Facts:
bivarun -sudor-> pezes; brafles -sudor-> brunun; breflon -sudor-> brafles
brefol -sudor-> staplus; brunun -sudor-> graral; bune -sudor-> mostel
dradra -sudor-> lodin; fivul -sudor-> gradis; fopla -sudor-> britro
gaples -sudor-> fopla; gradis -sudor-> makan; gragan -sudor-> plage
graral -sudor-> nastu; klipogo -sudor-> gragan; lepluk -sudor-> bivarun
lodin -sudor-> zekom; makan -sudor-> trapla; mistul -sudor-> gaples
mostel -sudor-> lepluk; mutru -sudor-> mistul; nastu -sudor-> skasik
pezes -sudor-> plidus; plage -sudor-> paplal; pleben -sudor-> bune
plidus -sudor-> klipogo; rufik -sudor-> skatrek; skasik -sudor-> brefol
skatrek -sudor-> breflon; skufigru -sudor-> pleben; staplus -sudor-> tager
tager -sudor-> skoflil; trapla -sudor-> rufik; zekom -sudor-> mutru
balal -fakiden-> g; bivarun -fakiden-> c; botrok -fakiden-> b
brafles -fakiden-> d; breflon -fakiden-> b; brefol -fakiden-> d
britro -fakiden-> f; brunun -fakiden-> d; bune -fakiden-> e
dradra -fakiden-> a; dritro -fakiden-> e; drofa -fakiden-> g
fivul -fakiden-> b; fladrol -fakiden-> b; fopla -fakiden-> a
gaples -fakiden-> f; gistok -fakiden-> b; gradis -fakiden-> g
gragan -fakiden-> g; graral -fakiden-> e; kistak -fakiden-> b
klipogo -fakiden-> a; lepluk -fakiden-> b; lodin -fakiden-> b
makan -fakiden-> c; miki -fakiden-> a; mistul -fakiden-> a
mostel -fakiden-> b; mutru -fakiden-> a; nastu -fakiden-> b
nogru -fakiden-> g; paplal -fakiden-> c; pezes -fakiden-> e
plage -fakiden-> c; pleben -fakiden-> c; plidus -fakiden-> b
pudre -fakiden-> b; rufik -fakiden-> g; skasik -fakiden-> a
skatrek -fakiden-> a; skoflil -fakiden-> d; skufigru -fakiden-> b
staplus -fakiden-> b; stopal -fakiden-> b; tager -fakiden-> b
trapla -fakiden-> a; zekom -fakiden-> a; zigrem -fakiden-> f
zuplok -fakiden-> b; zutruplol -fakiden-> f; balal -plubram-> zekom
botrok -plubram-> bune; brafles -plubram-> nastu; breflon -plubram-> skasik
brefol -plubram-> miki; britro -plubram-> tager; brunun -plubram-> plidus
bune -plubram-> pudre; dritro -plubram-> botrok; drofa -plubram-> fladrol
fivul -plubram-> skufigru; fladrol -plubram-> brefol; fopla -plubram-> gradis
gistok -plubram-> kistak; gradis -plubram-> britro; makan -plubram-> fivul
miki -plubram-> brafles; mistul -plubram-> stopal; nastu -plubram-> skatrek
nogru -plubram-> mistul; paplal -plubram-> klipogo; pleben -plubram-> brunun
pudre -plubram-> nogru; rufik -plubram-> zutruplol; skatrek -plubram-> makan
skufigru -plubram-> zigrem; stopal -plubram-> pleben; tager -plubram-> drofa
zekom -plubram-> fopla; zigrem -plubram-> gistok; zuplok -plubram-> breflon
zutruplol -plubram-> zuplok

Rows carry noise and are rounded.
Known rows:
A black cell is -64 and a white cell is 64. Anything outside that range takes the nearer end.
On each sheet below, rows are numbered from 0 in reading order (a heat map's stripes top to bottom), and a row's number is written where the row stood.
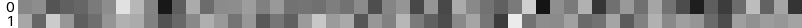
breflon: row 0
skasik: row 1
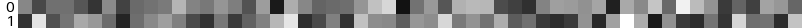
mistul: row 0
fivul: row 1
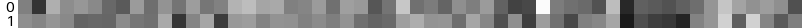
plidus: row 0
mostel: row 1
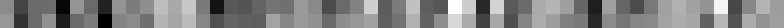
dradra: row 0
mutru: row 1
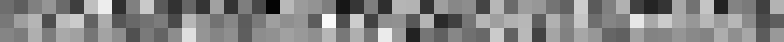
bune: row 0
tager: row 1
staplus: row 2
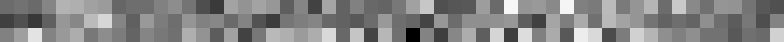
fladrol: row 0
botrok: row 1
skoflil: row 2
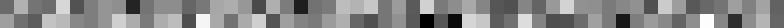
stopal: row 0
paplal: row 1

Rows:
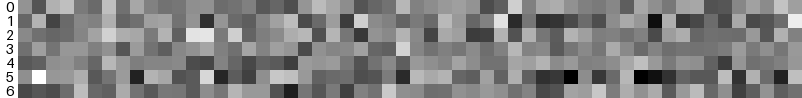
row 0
graral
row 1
makan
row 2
nastu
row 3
kistak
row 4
dritro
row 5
skufigru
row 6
nogru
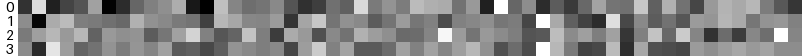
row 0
gradis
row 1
klipogo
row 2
brunun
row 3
pezes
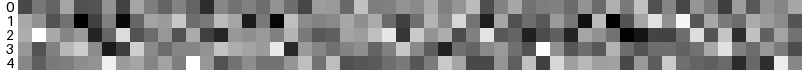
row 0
trapla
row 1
fopla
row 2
pleben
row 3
gragan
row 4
brafles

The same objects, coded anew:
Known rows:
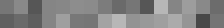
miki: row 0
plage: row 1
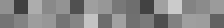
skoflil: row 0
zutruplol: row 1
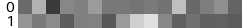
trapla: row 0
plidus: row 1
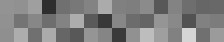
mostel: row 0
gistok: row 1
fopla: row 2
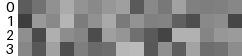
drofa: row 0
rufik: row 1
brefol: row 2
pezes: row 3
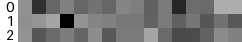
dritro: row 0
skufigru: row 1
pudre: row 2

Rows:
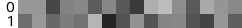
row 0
mistul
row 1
fivul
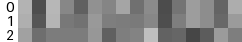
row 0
tager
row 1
staplus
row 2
stopal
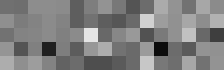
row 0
brafles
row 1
gaples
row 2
skasik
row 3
bune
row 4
lodin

